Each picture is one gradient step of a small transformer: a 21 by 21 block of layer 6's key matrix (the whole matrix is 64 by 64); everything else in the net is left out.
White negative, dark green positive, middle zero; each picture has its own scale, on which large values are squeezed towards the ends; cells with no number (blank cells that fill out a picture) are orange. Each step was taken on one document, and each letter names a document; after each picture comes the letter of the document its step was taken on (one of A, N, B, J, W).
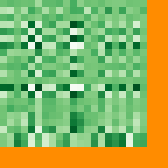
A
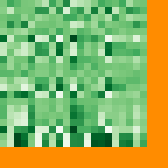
A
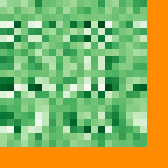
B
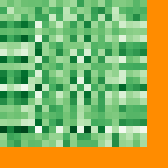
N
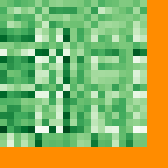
N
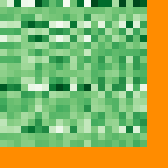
B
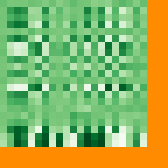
A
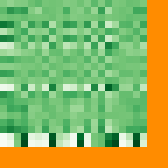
A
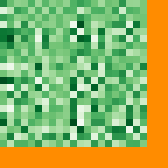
N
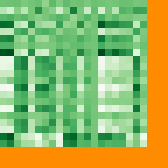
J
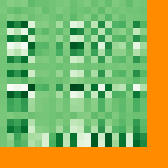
A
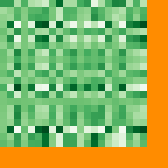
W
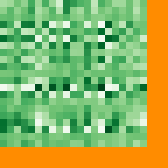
B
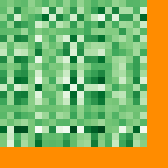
N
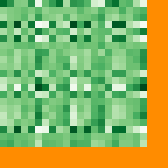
W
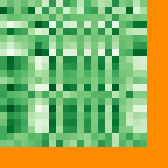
J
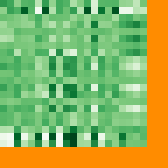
J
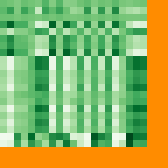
J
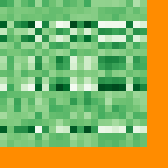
B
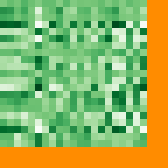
B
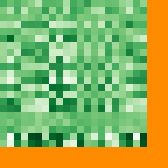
J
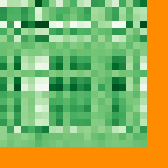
B
